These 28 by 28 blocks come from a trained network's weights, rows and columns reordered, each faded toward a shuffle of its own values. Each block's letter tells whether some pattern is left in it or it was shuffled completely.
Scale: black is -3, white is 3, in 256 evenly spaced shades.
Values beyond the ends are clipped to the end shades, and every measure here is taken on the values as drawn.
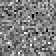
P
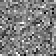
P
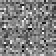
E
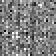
E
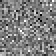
P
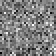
E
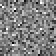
P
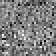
E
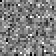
P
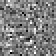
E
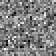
E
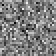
P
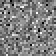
P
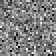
P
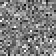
P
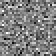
P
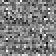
E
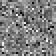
P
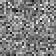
E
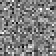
E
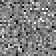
P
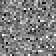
P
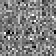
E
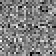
E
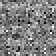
E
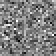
P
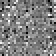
E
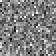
P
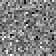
P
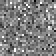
P
